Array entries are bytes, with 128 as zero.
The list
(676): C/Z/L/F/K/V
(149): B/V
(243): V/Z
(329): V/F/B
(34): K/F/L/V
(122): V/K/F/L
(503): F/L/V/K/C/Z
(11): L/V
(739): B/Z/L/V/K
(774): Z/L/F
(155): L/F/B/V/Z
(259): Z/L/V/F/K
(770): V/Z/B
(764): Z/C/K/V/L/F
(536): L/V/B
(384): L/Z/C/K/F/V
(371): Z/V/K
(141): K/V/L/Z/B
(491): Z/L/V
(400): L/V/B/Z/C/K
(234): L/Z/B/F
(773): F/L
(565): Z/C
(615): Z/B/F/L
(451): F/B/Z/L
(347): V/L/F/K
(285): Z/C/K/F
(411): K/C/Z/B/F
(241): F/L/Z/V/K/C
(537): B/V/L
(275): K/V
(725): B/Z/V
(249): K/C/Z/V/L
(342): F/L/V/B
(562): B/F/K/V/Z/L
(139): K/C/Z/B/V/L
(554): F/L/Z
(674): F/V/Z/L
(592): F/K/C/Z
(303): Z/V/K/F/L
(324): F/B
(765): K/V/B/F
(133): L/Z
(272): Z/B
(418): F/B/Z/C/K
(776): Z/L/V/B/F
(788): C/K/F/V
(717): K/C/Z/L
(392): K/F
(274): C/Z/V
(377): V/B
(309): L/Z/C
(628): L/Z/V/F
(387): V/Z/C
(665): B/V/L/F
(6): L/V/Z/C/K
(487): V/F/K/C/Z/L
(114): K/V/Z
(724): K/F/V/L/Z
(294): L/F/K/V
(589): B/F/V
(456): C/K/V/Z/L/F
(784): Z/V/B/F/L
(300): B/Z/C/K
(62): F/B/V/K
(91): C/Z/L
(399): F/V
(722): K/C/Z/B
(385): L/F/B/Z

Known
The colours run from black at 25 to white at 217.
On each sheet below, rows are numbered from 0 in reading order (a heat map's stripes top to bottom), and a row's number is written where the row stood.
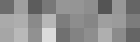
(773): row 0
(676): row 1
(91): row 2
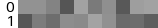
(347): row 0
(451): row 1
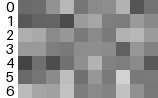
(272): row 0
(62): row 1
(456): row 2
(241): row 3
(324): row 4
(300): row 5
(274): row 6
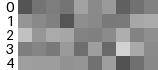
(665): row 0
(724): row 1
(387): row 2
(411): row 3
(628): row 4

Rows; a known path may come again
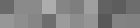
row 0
(234)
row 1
(674)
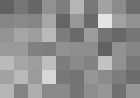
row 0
(418)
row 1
(722)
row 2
(133)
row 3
(241)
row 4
(274)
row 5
(309)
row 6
(243)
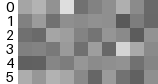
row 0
(91)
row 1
(554)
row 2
(739)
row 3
(411)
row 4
(149)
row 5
(491)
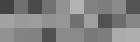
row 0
(324)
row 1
(628)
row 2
(724)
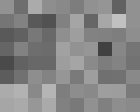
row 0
(770)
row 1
(392)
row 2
(562)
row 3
(342)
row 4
(589)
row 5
(537)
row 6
(676)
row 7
(384)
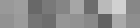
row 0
(788)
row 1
(503)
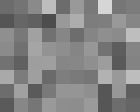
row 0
(300)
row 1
(62)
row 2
(141)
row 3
(784)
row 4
(725)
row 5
(114)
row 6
(773)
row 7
(385)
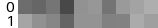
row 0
(765)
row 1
(487)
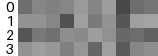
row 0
(155)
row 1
(347)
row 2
(451)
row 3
(11)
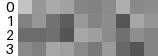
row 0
(387)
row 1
(294)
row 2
(329)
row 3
(776)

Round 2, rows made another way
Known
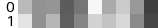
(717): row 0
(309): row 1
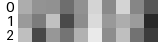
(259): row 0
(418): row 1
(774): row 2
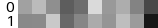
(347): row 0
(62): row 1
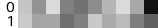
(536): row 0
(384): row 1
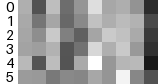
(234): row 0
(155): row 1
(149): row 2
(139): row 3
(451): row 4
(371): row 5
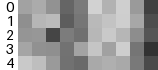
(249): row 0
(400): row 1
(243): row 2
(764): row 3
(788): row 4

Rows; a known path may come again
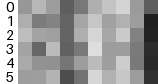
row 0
(6)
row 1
(592)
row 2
(241)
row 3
(411)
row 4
(764)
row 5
(139)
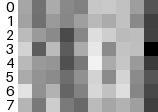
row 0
(725)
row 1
(628)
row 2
(91)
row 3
(773)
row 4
(717)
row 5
(259)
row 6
(309)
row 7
(589)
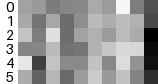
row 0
(371)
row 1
(155)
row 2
(342)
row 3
(537)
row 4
(272)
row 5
(776)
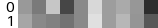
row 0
(418)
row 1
(724)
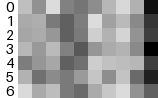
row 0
(536)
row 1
(487)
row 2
(249)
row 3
(377)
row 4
(300)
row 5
(285)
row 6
(11)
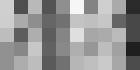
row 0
(615)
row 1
(387)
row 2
(385)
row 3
(62)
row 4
(400)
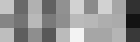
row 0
(784)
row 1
(665)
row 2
(554)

